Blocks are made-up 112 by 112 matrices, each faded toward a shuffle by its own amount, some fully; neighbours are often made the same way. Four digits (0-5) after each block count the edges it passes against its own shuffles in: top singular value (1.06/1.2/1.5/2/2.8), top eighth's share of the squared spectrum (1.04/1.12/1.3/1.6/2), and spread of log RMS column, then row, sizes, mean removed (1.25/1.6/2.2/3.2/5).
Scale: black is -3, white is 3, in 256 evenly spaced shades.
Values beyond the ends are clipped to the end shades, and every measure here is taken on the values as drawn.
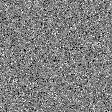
0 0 0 0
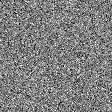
0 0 0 0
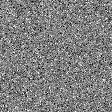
0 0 0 0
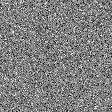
0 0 0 0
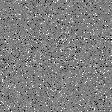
3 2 0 1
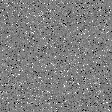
2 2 0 1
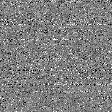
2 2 0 3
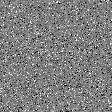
0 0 0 0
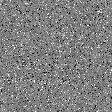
0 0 0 0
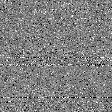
2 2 0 3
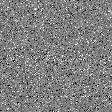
1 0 0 1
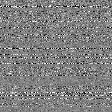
2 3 0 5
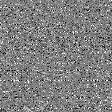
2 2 0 3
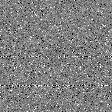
2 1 0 2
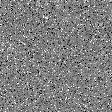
2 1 0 0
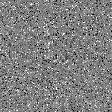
3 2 1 0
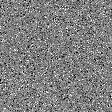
1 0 0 0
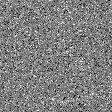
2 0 0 0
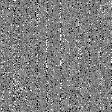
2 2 3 0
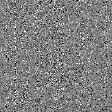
1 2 3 0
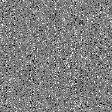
1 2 3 0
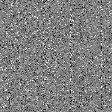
1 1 3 0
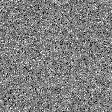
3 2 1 0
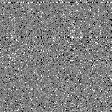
4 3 1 2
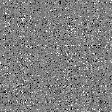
1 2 3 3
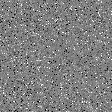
1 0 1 0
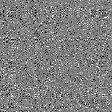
4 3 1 2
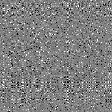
5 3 2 2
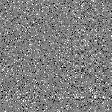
4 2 1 1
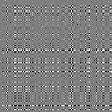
5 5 4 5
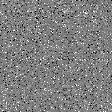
4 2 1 1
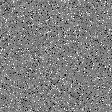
2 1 0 0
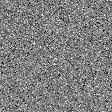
2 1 0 0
